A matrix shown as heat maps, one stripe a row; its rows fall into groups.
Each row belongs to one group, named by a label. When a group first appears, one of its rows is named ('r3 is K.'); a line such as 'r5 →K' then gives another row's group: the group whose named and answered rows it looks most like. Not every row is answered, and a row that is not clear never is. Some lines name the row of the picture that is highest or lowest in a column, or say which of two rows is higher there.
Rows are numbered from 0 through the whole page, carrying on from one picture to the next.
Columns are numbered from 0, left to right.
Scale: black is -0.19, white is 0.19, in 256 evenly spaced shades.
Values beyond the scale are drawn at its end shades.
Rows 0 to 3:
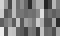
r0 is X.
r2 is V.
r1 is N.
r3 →N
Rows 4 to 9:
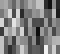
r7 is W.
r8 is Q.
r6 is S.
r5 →V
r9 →Q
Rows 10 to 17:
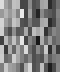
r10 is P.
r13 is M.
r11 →W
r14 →W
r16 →S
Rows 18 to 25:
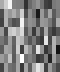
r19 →W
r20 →W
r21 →S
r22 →Q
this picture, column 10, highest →25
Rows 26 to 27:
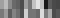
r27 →M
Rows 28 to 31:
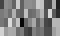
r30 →V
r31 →X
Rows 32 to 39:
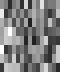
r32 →M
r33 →N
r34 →M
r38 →X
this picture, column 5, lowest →32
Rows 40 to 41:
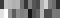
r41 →X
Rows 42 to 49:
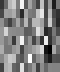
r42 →W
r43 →M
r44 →M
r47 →V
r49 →W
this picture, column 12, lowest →47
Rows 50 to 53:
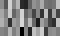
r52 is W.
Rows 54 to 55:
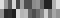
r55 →Q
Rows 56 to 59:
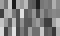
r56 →Q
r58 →X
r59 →N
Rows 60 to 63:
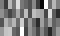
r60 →Q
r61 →M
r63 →W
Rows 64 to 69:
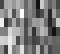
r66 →N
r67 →P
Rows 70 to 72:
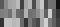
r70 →V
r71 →M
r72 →P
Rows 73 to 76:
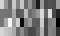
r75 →V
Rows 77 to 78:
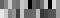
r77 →Q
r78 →X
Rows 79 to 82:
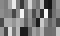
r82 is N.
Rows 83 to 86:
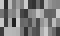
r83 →Q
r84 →N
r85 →Q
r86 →P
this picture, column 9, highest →84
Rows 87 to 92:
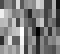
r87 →V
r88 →X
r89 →X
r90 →S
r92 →W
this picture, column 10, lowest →90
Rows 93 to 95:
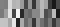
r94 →V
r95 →X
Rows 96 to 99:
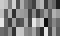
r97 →Q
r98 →M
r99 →Q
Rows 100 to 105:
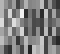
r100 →M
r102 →S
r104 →M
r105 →M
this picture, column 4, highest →102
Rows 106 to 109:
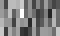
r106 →S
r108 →Q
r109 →N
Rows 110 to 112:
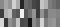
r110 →P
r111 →W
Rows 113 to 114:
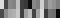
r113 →N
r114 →V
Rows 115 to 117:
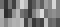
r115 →Q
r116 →N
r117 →S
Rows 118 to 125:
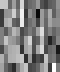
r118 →X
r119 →W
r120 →W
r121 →N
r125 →Q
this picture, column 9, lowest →119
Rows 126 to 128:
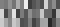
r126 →Q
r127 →N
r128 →P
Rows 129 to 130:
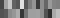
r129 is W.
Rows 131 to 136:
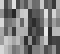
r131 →N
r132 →Q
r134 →Q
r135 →P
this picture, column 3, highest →131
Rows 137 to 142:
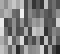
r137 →S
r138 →W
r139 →N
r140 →M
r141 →S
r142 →M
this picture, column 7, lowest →140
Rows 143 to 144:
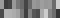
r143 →N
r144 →P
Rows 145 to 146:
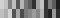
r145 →X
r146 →V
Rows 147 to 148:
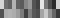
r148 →P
